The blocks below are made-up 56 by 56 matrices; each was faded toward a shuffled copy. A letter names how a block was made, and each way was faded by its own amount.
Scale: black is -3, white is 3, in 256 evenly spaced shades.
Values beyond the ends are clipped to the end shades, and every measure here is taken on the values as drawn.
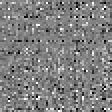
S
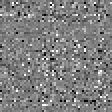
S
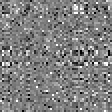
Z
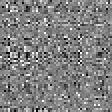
Z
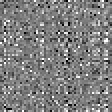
Z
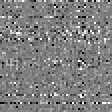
S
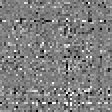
S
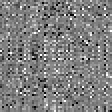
Z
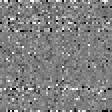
S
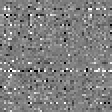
S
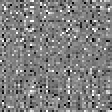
Z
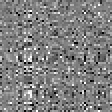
Z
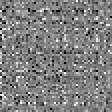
Z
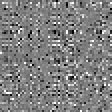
Z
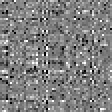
Z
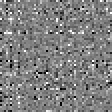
S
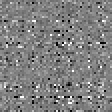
S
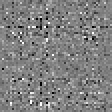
S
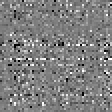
S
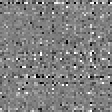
S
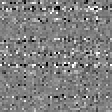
S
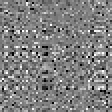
Z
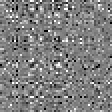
Z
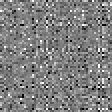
Z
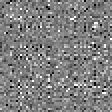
Z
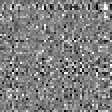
Z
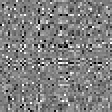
Z
